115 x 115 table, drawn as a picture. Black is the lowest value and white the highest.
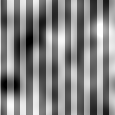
There is no overall slope. No lone cell stands out from its neighbours. Stripes running up and down repeat 9 times from left to right.
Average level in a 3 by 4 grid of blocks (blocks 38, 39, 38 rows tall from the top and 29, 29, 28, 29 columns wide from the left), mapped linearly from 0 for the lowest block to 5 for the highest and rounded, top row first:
2034 / 1135 / 2332
